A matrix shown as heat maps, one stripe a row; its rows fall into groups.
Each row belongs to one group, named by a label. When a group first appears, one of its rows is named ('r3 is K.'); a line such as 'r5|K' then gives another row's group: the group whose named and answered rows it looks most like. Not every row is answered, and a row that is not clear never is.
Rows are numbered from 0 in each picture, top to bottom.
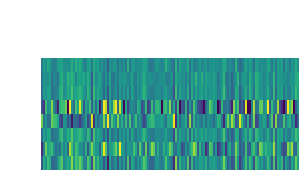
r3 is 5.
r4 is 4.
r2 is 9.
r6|5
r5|9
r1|9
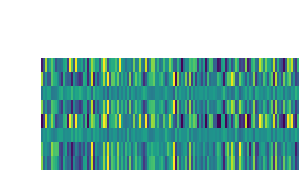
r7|4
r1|4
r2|9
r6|4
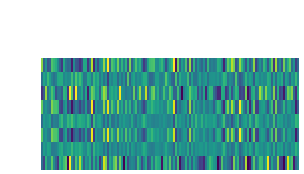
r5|4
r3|4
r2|5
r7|5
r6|9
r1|9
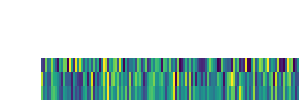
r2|4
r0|5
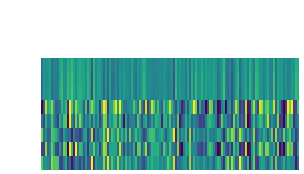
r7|4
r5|4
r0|9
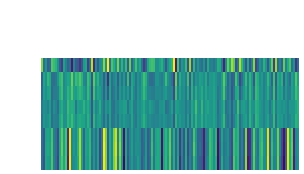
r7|5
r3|9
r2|9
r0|4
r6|5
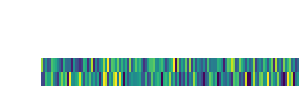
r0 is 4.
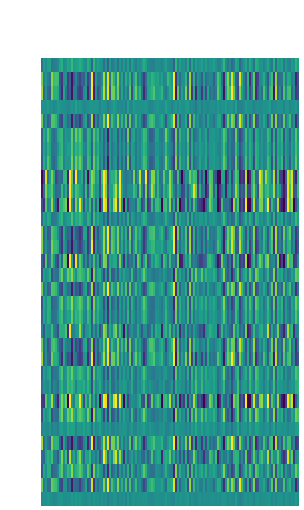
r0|9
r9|5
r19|5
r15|9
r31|9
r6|9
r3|9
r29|9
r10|5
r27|4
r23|9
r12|4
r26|9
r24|5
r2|4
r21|4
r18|9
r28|5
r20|4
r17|9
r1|4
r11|9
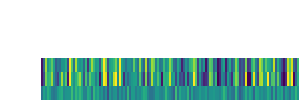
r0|5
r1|5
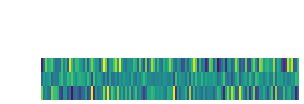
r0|5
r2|4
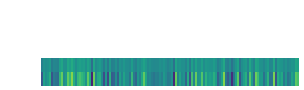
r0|9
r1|9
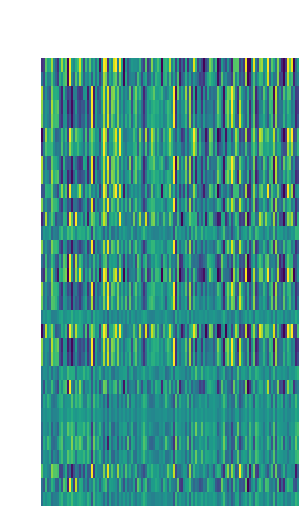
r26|9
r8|4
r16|4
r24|9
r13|4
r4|4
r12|9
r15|5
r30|5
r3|4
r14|5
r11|5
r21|4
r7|4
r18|9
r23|5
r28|9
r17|4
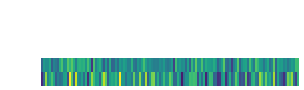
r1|5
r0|9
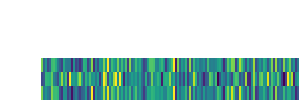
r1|5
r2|4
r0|4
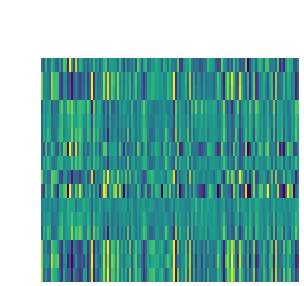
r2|4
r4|9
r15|4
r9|5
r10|9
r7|9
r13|4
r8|4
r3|9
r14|4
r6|5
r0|5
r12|9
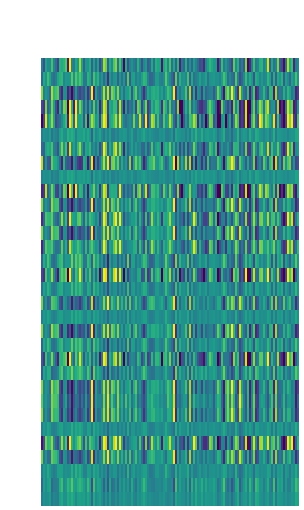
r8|9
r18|9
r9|5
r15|5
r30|9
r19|4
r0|5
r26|9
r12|4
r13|5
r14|9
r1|9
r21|5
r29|9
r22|9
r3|5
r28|4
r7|4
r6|5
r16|9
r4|5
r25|4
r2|4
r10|4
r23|4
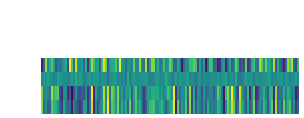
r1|9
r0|5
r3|4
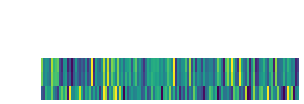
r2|5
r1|4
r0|4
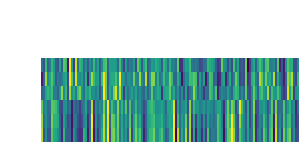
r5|4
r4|4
